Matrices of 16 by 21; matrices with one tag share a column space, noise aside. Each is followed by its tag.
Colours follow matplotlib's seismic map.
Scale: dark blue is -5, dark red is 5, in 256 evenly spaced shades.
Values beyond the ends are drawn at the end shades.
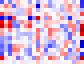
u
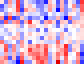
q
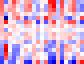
q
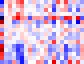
q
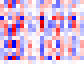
u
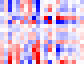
q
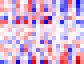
q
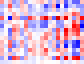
u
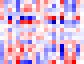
q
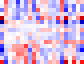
q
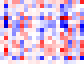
u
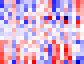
q
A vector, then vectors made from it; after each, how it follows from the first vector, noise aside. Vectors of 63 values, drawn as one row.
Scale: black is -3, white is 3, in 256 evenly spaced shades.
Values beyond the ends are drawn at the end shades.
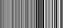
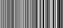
sign-scrambled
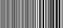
sign-scrambled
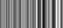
sign-scrambled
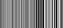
copied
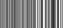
sign-scrambled
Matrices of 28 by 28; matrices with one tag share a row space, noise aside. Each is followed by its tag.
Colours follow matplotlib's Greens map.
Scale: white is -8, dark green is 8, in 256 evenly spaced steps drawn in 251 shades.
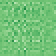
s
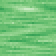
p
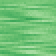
p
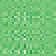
s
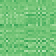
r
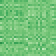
r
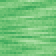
p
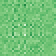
s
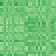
r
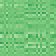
r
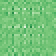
s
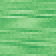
p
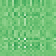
s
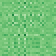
s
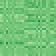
r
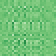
s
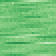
p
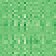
s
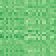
r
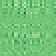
s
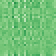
s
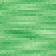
p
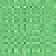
s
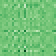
s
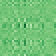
s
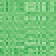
r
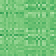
r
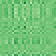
s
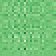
s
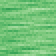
p
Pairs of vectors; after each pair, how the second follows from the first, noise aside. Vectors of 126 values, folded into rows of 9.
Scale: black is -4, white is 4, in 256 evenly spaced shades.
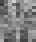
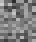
sign-scrambled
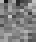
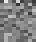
sign-scrambled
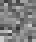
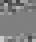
partly zeroed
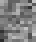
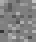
partly zeroed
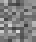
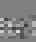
partly zeroed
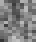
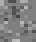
partly zeroed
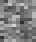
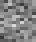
sign-scrambled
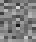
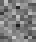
sign-scrambled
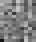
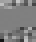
partly zeroed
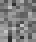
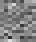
sign-scrambled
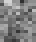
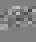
partly zeroed
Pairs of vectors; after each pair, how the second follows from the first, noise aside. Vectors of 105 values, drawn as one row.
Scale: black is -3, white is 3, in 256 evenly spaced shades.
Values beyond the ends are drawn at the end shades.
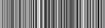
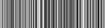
copied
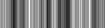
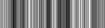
copied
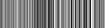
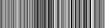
copied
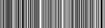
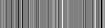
partly zeroed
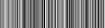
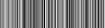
copied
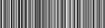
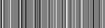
partly zeroed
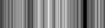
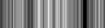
copied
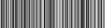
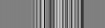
partly zeroed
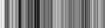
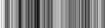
copied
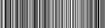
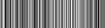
copied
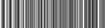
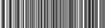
copied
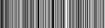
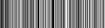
copied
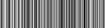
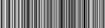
copied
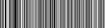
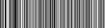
copied
